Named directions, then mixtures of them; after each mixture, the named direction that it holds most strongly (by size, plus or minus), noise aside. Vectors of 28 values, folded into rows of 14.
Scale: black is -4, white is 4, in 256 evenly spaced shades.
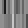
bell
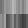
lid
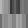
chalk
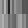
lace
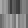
chalk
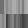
lid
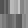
chalk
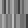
bell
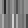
bell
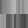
lid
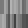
lid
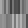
chalk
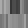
chalk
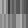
lace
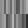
lid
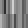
bell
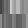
chalk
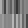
bell
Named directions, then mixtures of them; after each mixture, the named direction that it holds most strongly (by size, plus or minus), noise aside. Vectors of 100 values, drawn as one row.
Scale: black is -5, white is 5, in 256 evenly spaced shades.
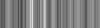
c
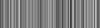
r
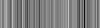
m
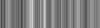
c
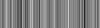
m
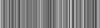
r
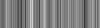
c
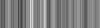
c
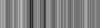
c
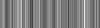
m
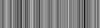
m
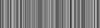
r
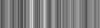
c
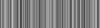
m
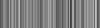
r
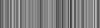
r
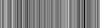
m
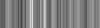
c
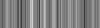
c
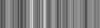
c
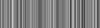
r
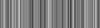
r
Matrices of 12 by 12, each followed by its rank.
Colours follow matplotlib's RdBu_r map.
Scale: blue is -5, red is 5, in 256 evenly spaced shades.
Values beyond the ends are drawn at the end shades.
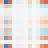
one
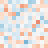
full rank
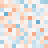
full rank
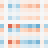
one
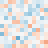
full rank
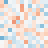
full rank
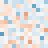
full rank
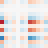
one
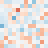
full rank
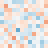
full rank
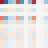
one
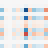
one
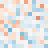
full rank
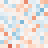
full rank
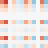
one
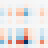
one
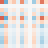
one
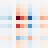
one
